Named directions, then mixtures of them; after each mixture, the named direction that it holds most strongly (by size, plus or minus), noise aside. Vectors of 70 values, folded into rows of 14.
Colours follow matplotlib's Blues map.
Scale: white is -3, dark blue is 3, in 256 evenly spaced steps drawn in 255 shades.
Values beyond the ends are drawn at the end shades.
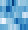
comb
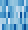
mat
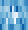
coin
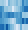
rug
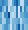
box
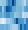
comb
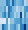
mat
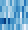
mat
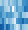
rug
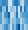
box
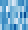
mat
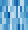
box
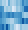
rug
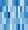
box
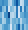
box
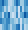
box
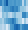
rug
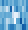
coin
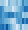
rug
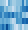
rug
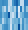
box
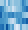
rug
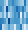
mat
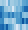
rug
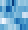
comb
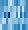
box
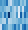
mat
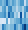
mat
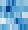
comb
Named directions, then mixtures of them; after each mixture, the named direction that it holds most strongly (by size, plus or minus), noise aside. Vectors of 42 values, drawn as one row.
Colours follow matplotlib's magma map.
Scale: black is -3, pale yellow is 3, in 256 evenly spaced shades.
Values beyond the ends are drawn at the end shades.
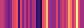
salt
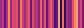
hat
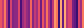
hat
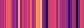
salt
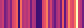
salt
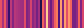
hat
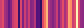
salt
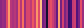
salt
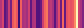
salt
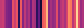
salt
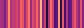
hat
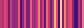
hat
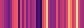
salt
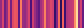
hat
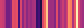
salt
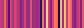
hat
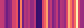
salt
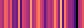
hat
